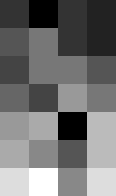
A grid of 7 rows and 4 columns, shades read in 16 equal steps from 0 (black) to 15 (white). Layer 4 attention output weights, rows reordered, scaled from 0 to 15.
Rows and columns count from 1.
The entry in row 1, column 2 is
0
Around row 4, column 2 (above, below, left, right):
7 10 6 9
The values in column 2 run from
0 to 15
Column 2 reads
0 7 7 4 10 8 15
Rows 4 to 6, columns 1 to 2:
6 4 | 9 10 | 10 8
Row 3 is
4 7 7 5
